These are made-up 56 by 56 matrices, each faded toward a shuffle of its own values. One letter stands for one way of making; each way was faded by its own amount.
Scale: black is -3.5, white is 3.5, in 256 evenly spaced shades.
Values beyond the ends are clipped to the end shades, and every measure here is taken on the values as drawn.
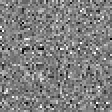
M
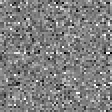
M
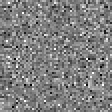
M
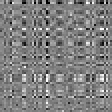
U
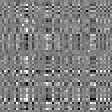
U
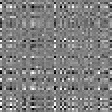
U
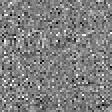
M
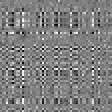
U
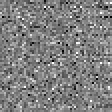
M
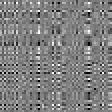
U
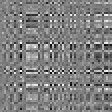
U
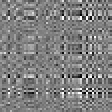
U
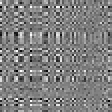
U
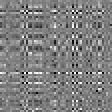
U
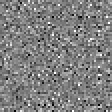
M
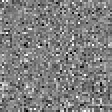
M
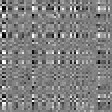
U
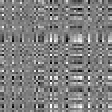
U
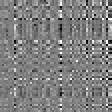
U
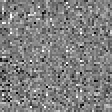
M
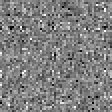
M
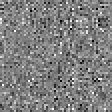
M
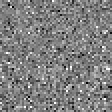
M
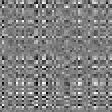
U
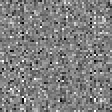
M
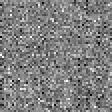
M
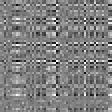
U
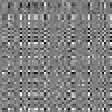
U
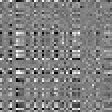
U
